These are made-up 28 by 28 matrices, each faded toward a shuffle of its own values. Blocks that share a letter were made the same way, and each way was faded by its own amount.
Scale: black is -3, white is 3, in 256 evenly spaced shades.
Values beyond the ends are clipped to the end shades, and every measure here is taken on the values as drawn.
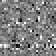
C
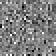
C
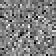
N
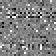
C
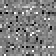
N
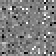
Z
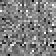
N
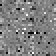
Z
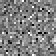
N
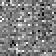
C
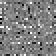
Z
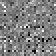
Z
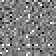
C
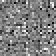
C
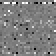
Z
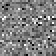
C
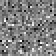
N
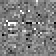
C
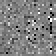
Z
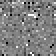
Z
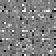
Z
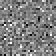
N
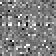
C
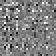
Z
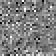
C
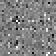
Z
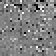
Z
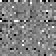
C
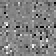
Z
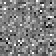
N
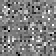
C
